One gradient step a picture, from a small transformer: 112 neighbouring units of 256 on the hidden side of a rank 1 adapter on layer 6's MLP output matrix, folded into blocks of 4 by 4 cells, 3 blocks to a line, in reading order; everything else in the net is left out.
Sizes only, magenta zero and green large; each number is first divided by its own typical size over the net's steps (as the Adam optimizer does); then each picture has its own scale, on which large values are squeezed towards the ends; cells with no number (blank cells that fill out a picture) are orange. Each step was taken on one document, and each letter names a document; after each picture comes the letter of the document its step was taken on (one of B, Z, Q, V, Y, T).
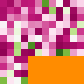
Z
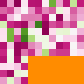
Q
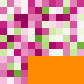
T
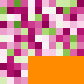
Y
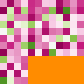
Z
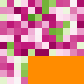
Q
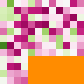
Y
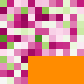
T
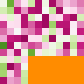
Y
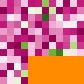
Z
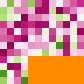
Y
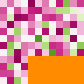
Q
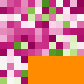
Z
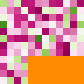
T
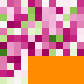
Q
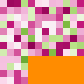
Q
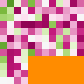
Y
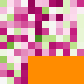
T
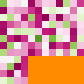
T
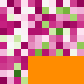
Q
